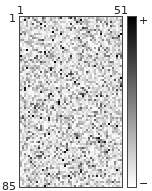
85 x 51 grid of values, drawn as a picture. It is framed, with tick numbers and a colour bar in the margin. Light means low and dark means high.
Grain: fine. Stripes: none. Histogram: skewed, a long tail of high values. Slope: none. Seam: none. Mirror symmetry: none. Odd rows or columns: none. Average level on the scale: 20%.
